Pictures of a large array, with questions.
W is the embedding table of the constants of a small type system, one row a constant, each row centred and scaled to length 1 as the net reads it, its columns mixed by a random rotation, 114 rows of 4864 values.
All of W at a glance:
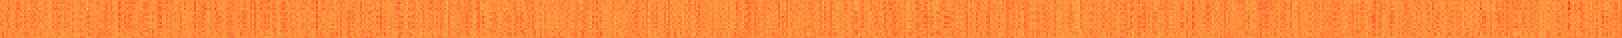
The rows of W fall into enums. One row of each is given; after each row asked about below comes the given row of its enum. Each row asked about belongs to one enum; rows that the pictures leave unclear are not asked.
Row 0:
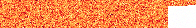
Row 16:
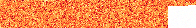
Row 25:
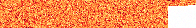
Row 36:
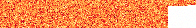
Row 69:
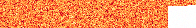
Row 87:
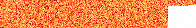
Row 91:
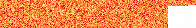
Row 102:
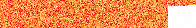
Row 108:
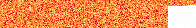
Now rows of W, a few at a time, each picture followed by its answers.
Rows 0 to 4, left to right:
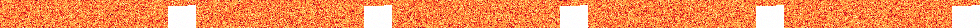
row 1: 108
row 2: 25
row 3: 102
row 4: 69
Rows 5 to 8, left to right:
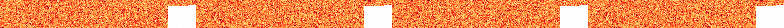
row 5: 87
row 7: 0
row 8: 25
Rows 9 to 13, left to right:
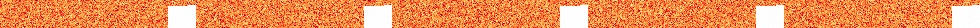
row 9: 0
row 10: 25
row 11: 102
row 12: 91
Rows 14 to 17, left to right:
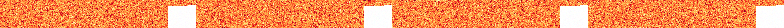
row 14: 69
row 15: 25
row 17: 108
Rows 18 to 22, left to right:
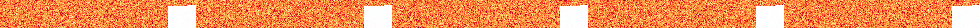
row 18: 69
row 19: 91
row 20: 25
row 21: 0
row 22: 25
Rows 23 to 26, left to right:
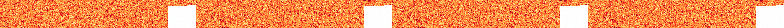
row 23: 69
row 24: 25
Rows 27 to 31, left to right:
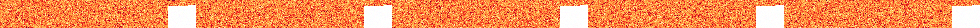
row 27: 25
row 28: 36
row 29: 87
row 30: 69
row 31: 108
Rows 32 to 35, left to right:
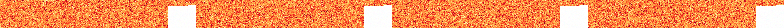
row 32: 16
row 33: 36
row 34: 69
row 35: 102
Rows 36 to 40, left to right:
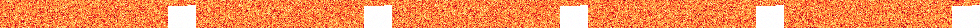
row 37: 91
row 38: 91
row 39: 0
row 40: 25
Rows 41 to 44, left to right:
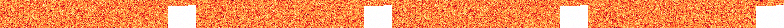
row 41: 91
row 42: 0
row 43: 91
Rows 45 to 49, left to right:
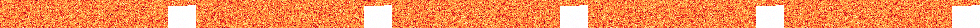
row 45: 0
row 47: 69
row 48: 36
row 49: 69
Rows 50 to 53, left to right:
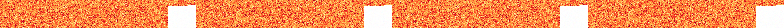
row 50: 36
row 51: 102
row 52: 36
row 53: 102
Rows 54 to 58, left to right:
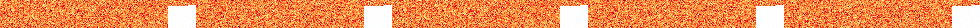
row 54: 91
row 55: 0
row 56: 91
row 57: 0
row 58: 36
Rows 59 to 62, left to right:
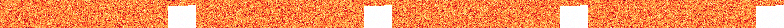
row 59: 25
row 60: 102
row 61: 91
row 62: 0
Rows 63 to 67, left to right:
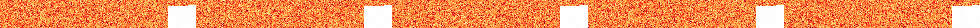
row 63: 102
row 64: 91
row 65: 69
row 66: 102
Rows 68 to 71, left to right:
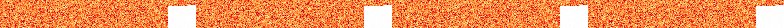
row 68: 36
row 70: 36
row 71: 36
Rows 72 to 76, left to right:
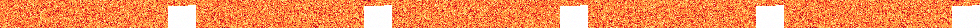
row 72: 102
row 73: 25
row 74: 91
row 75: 36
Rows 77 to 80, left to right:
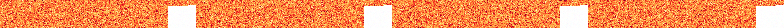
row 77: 108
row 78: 36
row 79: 25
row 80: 0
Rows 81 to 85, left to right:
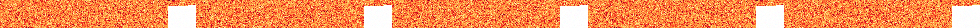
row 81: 25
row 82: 36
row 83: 0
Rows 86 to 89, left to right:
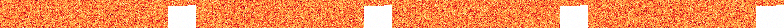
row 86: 0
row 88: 91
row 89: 102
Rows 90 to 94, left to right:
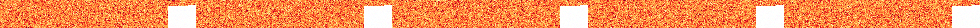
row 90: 25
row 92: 16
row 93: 0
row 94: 36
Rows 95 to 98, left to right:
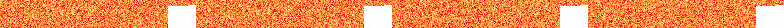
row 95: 91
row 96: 91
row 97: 102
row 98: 36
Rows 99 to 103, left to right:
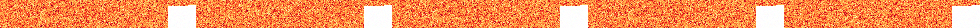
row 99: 102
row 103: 69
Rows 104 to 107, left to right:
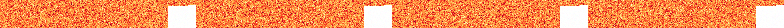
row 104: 102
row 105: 102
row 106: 69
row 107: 91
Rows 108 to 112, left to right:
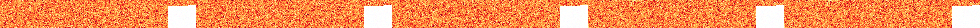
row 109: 0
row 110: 102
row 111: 16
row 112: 16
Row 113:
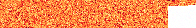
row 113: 25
